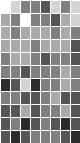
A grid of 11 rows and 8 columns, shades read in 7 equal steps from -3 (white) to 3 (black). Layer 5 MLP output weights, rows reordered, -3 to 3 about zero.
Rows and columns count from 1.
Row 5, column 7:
0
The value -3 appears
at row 1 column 1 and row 2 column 3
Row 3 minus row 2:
0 0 2 -1 -1 -1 0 2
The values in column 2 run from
-2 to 2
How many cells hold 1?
22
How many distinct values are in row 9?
3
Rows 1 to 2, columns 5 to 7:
1 -2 0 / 0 1 -1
